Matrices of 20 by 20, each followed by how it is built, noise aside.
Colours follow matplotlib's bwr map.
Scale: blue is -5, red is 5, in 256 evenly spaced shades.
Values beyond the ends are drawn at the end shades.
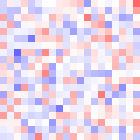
noise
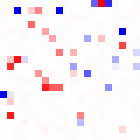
sparse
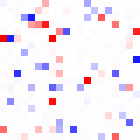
sparse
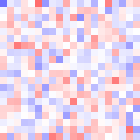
noise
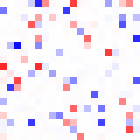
sparse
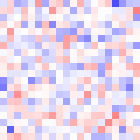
noise
